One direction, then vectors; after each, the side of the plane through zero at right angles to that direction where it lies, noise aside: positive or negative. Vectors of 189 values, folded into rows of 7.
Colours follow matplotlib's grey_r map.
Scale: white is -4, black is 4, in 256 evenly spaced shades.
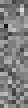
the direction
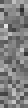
negative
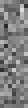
positive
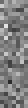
negative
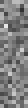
negative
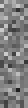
negative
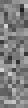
negative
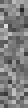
negative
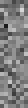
positive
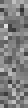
negative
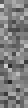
negative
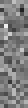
negative
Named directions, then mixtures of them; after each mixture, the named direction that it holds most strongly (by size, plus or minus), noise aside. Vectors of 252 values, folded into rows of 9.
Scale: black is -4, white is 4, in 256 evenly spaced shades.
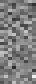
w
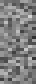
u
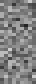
w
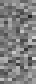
u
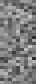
u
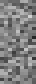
u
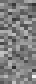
w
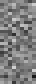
w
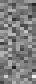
w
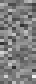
w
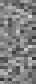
u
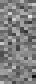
w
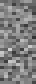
u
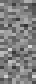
w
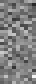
w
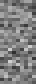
u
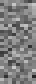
w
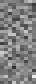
w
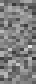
u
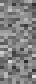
w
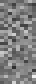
w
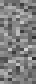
u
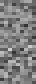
u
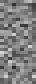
w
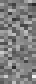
w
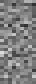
w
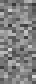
w
